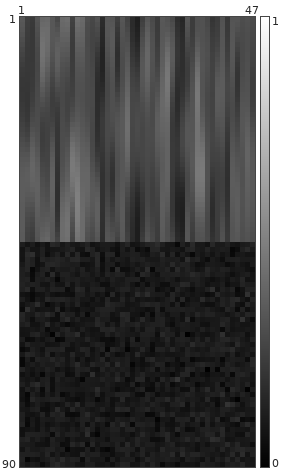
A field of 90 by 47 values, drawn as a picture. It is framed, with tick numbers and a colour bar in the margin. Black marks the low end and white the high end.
It is made of 2 by 1 panels. Panel 1,1: low, streaked downward. Panel 2,1: very low, fine-grained, faint in contrast.
